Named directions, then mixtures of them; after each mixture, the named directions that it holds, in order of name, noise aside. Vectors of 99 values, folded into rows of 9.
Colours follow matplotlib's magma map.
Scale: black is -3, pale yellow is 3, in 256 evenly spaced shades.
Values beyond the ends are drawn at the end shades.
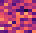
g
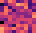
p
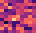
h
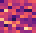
g, h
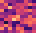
h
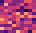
g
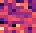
h, p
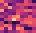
h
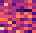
g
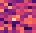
h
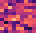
h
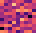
g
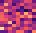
g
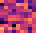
h, p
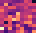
g, h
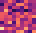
g, p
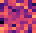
p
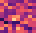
h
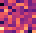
g, p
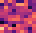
h, p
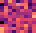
p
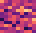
g, h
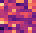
h, p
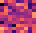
p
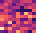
g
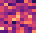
g, h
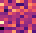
g, p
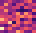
g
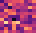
h
